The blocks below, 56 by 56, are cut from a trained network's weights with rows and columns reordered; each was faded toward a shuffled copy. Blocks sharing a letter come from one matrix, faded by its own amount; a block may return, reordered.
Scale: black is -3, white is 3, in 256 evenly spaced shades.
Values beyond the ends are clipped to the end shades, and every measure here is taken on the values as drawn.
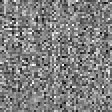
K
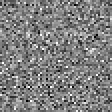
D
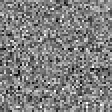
K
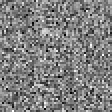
K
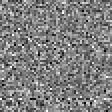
D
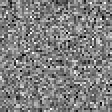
D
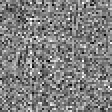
K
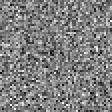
K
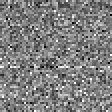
D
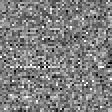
D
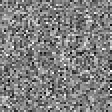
K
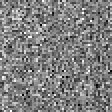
K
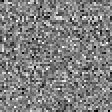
D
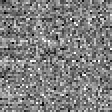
D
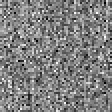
K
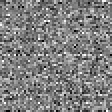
D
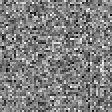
K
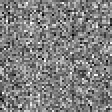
K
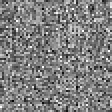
K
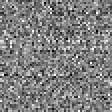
D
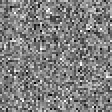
K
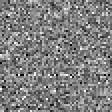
D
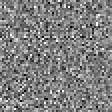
D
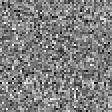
D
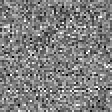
D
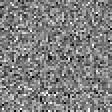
D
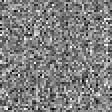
K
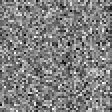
K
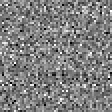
D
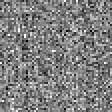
K
